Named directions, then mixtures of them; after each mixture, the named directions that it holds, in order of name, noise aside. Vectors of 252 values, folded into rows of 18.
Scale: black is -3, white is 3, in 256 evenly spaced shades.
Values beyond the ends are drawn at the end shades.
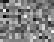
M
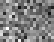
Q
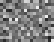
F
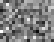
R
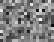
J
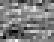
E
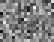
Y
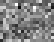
E, Q, Y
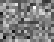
E, Y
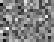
F, Q, R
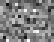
E, Q, R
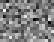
M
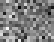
Q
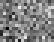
Q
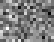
J, Q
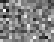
M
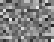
F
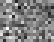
Q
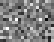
F, J, Q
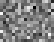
Y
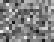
R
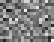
F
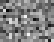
F, M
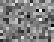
F, J
